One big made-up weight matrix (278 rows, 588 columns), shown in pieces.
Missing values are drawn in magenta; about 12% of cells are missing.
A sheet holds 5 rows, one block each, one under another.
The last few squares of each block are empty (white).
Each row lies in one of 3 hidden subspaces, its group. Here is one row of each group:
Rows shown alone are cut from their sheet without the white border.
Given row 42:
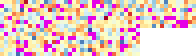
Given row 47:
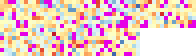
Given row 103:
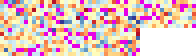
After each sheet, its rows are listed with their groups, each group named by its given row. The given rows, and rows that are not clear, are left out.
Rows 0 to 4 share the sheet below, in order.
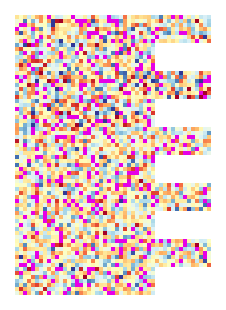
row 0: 47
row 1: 42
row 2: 103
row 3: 42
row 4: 47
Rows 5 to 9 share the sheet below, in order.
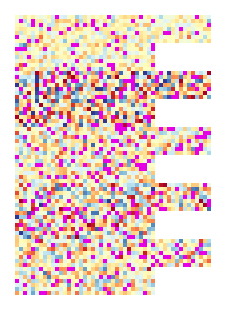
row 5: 47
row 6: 42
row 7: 103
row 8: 47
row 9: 42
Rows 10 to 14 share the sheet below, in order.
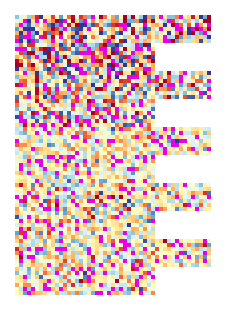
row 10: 42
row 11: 42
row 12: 47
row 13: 103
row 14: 47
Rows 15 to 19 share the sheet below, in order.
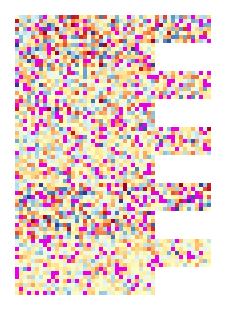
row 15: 103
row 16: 103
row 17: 42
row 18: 42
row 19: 47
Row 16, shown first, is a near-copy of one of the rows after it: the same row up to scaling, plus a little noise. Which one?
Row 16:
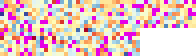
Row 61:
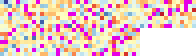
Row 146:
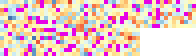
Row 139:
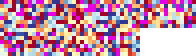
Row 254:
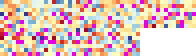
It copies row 254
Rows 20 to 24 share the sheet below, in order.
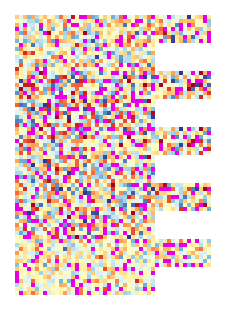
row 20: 103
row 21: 42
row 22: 42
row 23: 47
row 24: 42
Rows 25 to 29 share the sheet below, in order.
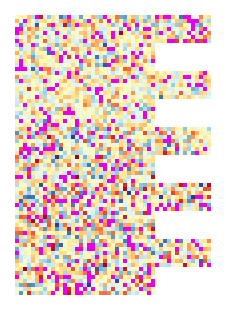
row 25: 42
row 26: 103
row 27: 103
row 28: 42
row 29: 47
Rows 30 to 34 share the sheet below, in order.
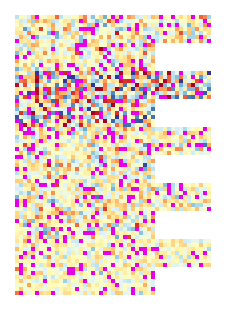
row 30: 103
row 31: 42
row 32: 103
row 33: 47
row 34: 103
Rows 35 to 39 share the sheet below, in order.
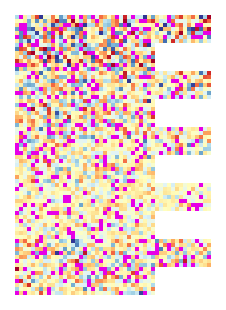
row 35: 42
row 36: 42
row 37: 42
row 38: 47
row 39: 103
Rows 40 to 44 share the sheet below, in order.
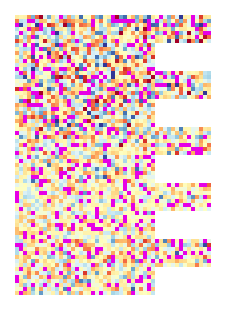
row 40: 42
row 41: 47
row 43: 42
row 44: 47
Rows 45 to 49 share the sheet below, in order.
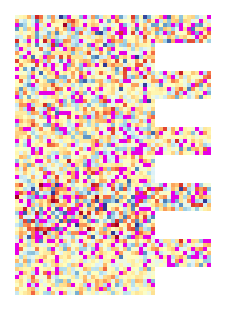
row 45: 42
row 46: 42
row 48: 47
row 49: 42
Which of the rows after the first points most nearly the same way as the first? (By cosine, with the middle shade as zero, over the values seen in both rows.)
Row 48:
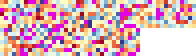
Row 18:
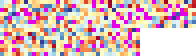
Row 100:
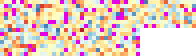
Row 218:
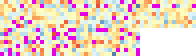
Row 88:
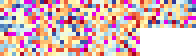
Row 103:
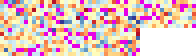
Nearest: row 100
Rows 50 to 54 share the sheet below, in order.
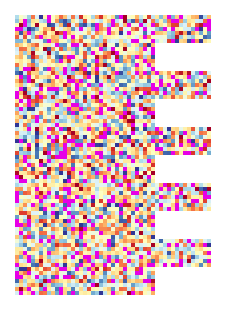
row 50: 42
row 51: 103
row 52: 42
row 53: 47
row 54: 47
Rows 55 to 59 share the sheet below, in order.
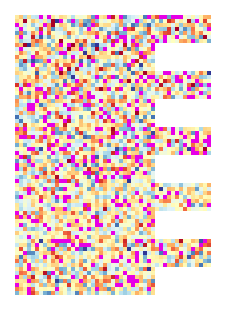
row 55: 47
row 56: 42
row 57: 47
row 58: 47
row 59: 42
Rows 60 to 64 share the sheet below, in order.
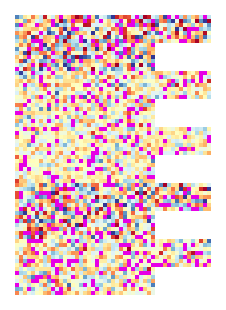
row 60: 47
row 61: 103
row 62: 103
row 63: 47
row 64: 42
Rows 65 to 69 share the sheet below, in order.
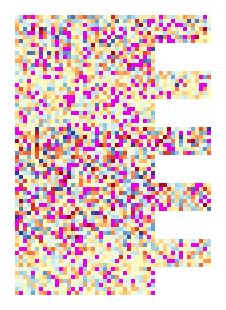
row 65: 103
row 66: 47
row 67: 42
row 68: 47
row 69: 42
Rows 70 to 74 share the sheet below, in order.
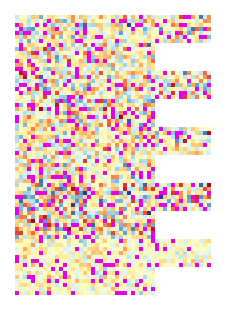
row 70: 42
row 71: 103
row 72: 47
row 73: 42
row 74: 103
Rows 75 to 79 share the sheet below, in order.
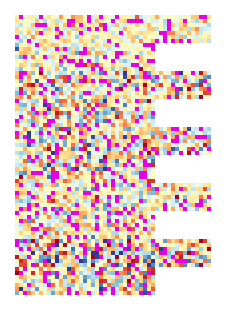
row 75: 103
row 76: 42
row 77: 103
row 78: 47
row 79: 103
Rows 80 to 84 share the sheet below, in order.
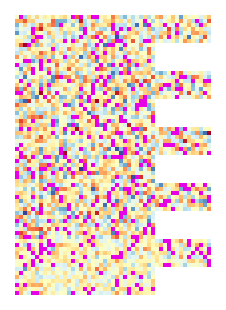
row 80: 47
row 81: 47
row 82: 47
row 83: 47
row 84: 47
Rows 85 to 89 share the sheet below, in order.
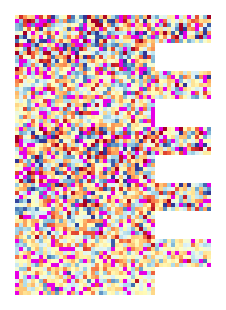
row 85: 103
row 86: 47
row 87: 47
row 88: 103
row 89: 47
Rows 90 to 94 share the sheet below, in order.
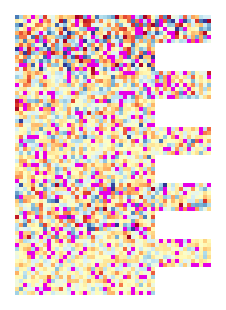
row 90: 47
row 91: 103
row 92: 42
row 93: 47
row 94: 103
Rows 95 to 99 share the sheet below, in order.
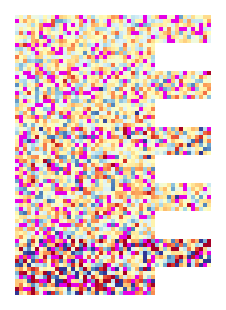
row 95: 47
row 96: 42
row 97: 42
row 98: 47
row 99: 42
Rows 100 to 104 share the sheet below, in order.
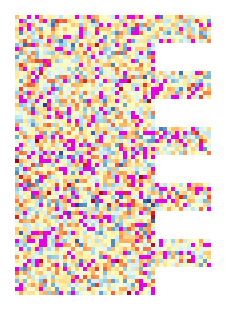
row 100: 47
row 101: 42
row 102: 47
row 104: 47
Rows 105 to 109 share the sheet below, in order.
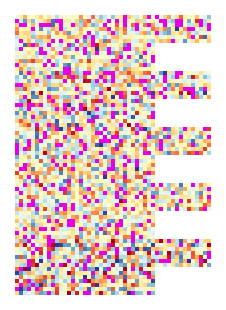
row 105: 47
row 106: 47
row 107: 42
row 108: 42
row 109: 47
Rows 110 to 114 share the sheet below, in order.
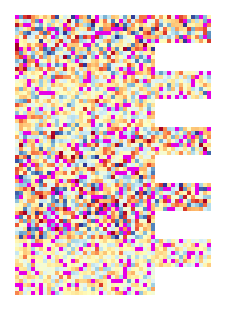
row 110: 103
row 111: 47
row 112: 47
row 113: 47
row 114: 103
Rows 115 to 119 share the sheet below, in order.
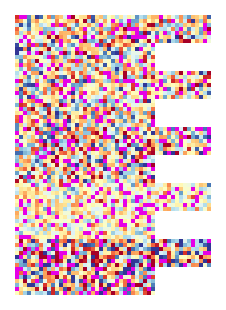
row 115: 103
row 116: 42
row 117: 103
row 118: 42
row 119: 103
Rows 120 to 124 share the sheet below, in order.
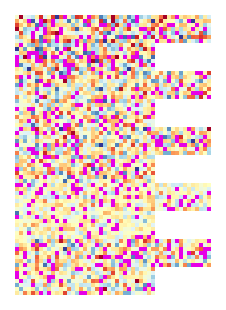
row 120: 47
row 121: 42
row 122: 42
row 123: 103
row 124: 42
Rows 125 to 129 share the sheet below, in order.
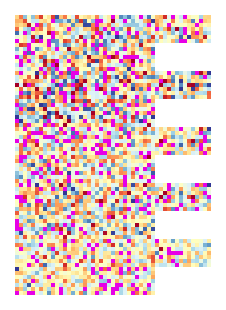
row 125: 47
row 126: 42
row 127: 42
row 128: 42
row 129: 103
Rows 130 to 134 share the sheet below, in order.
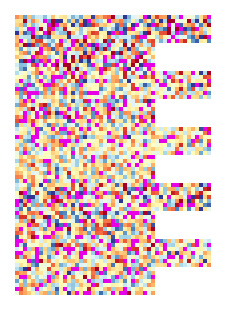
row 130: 47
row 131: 42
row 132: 42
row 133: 42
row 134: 47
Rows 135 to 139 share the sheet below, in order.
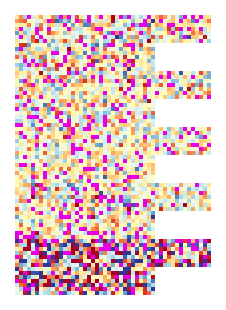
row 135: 47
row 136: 42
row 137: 42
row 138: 103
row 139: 103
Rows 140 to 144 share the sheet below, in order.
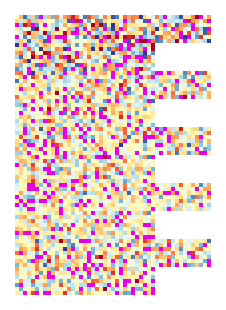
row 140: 103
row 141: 103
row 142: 42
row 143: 42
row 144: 42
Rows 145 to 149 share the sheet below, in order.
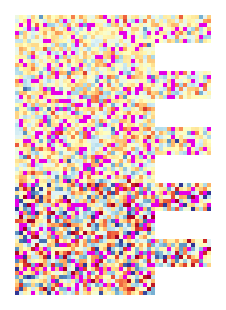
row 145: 42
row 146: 103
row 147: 47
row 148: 103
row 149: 103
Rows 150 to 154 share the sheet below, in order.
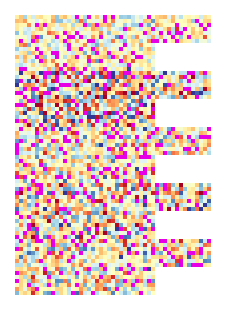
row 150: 47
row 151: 47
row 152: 42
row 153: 42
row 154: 42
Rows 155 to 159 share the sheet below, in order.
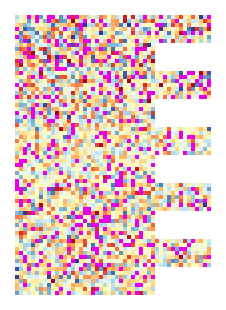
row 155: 42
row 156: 42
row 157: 42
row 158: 47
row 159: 103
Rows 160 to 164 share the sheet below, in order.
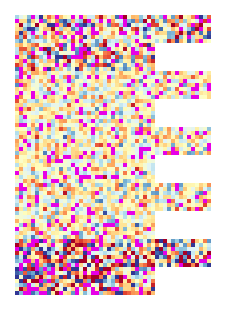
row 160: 42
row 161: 103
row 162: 42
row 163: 42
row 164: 103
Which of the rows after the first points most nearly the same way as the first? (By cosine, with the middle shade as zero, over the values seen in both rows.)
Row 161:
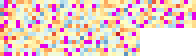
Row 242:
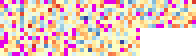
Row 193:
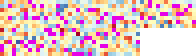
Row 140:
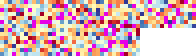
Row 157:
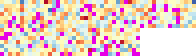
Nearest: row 193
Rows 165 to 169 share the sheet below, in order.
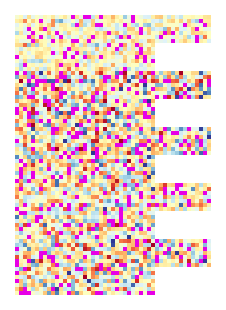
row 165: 47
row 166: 42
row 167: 103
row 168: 47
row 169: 47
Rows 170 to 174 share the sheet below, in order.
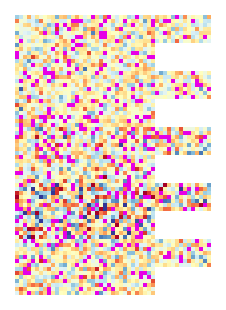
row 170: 103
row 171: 47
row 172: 42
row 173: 47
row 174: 47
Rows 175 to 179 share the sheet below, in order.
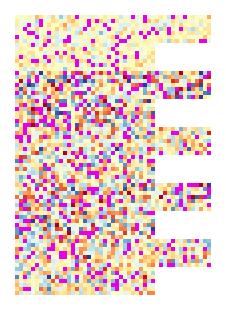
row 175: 42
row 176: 42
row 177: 47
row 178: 42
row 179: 103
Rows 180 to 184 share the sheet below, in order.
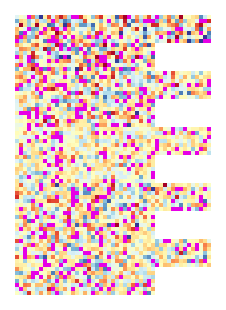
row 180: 42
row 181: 47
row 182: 47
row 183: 47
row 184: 103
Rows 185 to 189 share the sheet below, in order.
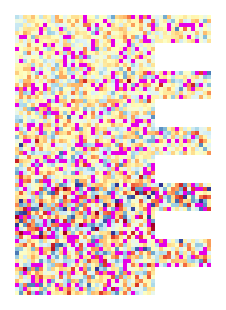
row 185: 47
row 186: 42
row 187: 47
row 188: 47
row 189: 47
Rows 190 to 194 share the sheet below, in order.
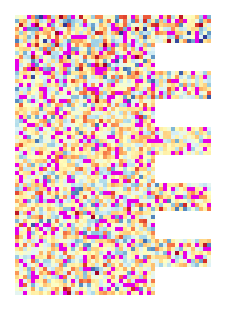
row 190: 42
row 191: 103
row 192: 47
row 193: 103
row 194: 47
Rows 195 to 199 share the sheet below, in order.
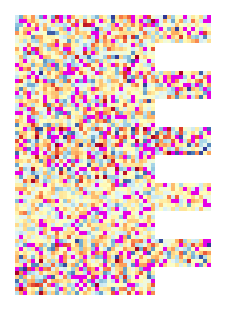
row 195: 47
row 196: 42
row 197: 42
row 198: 47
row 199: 47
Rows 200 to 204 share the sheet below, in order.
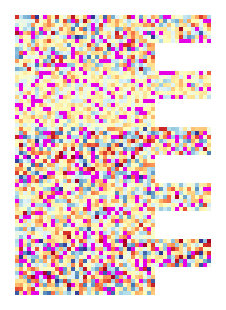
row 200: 103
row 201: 42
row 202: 47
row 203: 47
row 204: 42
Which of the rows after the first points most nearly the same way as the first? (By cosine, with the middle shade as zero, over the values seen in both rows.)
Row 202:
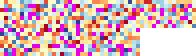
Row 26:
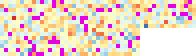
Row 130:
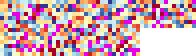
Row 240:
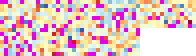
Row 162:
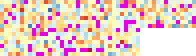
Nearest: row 240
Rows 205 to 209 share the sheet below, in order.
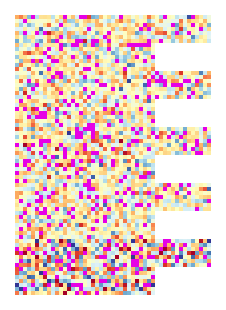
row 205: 103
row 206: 42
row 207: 103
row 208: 47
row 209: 42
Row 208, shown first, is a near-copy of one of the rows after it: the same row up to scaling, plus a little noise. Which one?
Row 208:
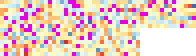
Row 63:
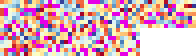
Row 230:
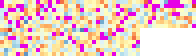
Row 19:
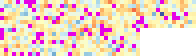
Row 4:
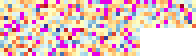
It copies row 63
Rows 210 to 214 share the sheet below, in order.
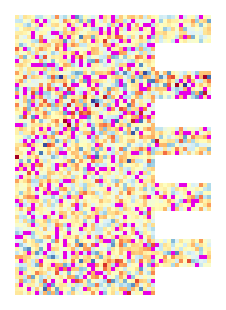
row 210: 47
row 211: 47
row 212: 103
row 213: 42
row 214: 47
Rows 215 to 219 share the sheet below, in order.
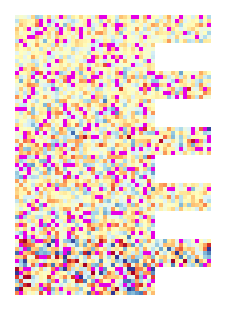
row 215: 42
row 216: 42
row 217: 42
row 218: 47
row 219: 103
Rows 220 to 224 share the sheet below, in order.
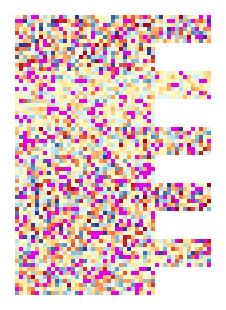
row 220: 47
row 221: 47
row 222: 42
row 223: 42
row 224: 42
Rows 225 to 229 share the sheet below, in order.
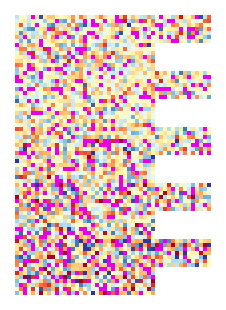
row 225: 42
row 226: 103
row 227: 103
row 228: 42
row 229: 47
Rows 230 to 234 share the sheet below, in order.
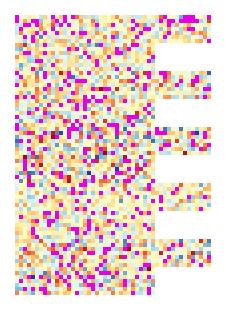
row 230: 47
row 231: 42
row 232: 47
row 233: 42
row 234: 42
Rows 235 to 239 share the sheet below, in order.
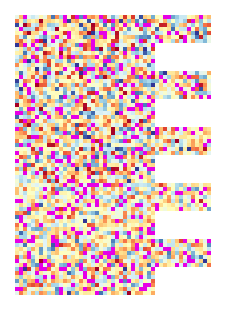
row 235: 103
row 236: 47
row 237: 47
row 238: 47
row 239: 47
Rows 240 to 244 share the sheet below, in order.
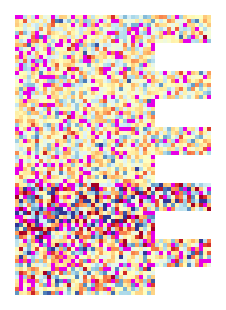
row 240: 47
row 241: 42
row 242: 42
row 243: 47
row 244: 42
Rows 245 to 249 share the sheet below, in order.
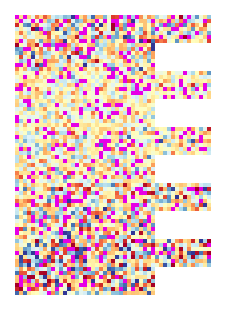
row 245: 103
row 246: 42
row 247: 42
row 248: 47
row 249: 42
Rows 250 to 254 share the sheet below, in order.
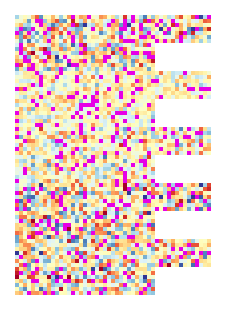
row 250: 42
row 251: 47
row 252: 42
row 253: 42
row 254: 103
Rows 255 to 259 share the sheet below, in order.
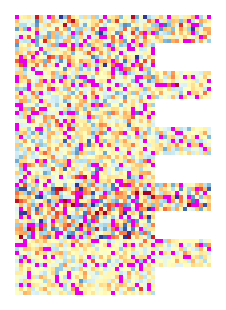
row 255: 42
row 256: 47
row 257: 103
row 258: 47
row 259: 47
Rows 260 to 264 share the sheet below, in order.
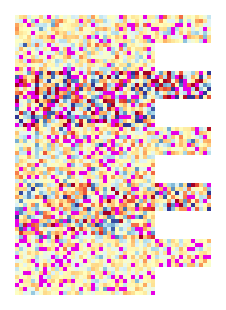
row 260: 47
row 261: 42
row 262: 42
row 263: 103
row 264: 42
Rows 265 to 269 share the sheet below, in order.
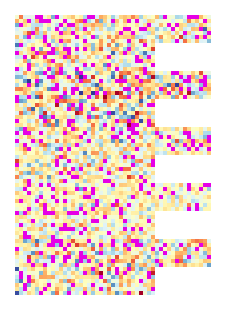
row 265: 103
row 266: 47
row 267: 103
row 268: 47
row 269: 103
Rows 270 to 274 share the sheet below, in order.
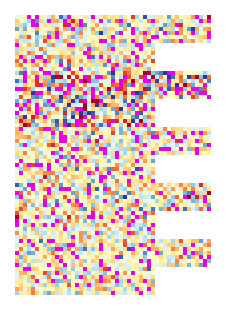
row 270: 42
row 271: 47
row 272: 47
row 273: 103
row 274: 42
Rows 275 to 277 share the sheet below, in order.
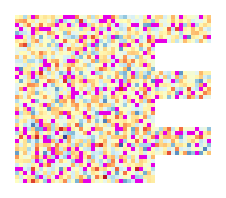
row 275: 47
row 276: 42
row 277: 42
